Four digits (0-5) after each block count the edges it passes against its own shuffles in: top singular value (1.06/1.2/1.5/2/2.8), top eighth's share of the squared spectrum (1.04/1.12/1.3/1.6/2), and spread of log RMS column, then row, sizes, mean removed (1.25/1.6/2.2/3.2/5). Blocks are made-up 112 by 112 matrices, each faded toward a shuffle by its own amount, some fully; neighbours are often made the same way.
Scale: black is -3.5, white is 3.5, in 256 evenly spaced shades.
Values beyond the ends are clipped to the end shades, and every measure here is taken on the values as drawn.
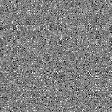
4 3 2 2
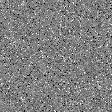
3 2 1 0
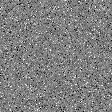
0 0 0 0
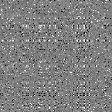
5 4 3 2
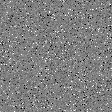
2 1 0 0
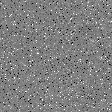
2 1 0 0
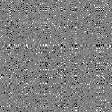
4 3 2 2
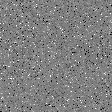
2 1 0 0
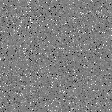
3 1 0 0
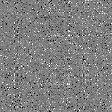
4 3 1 1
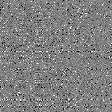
4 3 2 2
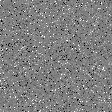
2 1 0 0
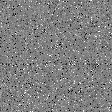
2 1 0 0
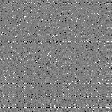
5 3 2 2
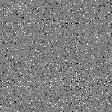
4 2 0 1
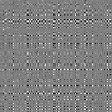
5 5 4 4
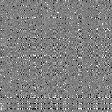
5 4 3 3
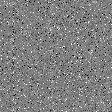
1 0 1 0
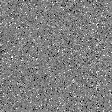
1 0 1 0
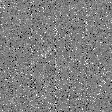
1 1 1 0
